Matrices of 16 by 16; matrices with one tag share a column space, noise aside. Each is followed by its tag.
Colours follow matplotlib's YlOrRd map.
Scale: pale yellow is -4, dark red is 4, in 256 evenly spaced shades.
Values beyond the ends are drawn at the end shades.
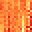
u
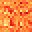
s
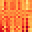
u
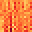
u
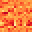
s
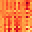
u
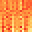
u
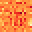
s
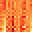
u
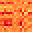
s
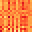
u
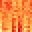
u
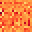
s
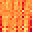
u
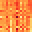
u
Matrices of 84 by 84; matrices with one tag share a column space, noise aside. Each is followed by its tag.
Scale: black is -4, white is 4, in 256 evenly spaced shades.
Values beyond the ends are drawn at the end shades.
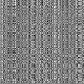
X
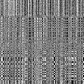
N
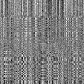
N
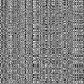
X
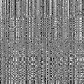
N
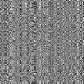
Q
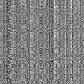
X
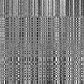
N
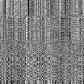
N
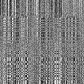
N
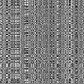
X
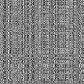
X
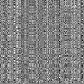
X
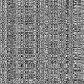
X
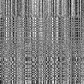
N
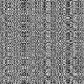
Q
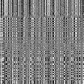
N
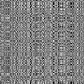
Q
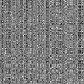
X
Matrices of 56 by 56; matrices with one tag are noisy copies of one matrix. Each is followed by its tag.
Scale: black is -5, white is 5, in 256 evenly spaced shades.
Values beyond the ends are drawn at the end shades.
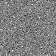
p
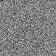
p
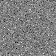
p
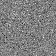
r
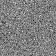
r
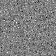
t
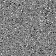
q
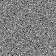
p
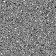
q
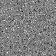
t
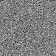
p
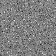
t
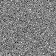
p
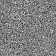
r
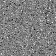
q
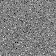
p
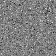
q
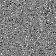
q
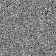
q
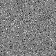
t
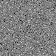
p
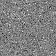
r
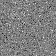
r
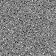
p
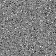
q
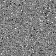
q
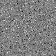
t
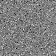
p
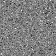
q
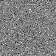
p
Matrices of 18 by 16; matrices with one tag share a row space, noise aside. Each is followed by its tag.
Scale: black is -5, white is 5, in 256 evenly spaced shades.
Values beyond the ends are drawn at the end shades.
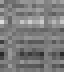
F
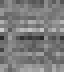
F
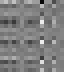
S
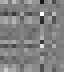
S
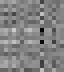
S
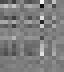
S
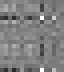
S
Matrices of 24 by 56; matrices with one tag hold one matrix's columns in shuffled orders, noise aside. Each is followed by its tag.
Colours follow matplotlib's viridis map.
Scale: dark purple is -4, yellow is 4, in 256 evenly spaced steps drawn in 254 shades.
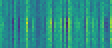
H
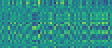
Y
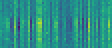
H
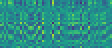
Y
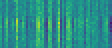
H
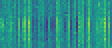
H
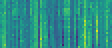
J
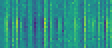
H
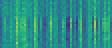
H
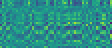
Y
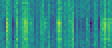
H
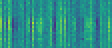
H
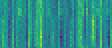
J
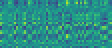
Y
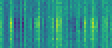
H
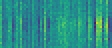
H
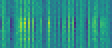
H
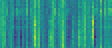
J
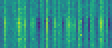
H
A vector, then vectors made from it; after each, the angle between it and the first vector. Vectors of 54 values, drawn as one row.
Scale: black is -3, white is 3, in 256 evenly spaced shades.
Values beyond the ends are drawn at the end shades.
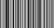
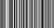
nearly opposite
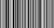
nearly parallel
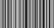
orthogonal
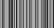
partly opposed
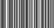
nearly opposite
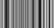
partly aligned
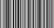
nearly parallel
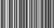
nearly opposite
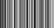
partly opposed
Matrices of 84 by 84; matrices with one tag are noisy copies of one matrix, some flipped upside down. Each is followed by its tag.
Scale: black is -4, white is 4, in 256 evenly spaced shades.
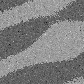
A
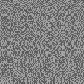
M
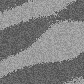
A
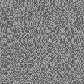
M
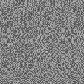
M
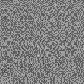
M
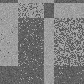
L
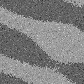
A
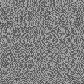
M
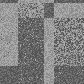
L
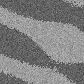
A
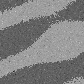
A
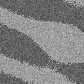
A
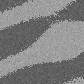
A
